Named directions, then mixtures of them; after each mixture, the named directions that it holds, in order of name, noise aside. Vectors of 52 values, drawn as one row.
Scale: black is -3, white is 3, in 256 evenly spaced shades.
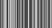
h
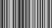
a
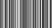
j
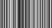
a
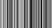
a, h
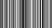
a, j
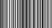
a, h, j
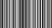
a, j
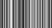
a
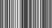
h, j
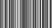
j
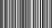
a, j
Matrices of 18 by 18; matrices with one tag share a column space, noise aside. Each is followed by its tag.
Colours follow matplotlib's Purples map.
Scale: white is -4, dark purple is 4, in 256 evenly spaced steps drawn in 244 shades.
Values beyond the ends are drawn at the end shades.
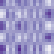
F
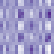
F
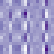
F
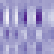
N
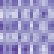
F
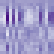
N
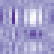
N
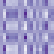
F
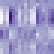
N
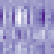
N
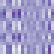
F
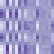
F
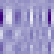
N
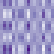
F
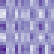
F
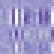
N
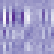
N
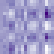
F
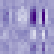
N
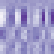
N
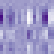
N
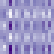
F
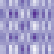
F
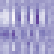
N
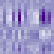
N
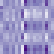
F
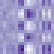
F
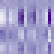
N
